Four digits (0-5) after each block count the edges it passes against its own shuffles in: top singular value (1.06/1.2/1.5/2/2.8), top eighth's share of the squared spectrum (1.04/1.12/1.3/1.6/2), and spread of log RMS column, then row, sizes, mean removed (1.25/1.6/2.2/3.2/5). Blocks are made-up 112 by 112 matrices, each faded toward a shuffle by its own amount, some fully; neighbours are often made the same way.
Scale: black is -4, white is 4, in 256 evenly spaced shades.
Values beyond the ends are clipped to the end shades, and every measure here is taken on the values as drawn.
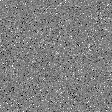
1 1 0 0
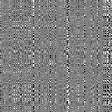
5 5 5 3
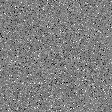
2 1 0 0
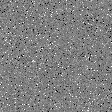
0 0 0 0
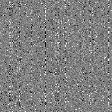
4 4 3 2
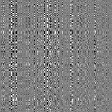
5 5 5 3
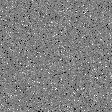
0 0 0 0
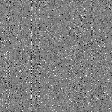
4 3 2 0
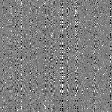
5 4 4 2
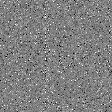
3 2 1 0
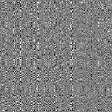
5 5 4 3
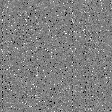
3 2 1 1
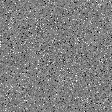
2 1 0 0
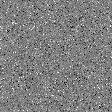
2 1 0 0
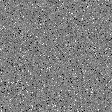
2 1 0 0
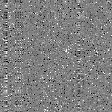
4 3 2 1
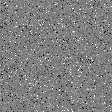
0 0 0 0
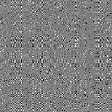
5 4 3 3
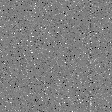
2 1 0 0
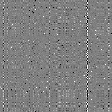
5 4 3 2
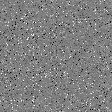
3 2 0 0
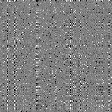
5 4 3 3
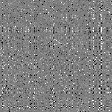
5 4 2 2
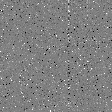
3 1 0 0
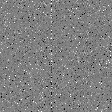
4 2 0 0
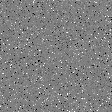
0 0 0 0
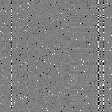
5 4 2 1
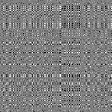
5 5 4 4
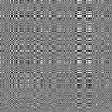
5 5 4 4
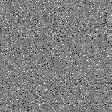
4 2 1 1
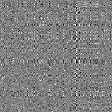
5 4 3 3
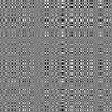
5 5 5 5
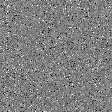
3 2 0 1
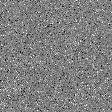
0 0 0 0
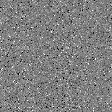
3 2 1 0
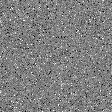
2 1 0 0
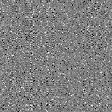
4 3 2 2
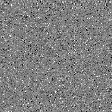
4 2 1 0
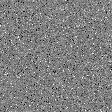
0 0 0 0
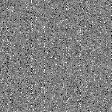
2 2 3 0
